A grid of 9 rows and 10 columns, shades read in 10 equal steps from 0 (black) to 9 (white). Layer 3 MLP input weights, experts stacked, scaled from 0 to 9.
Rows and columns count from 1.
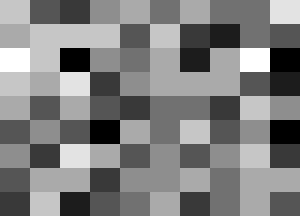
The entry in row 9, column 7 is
2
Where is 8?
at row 1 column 10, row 4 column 3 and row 7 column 3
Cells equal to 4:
11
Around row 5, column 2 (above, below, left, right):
6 5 6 6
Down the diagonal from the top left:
7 7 0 2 2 4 3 4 6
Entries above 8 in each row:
0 0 2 0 0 0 0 0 0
